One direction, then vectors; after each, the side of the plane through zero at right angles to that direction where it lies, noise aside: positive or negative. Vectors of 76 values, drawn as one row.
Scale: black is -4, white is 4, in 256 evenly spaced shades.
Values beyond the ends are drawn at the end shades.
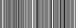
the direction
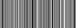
negative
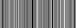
negative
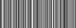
positive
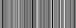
negative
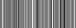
positive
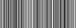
positive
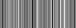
negative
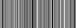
negative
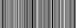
negative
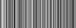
positive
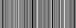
negative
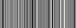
negative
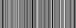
negative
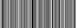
negative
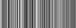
negative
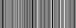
negative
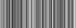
positive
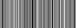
negative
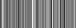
positive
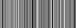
negative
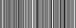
positive
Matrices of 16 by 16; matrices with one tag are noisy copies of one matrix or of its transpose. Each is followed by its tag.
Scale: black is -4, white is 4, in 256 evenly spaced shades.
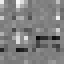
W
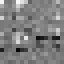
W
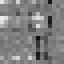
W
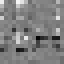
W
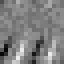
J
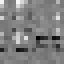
W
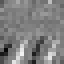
J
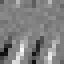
J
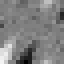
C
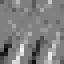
J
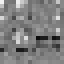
W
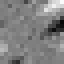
C
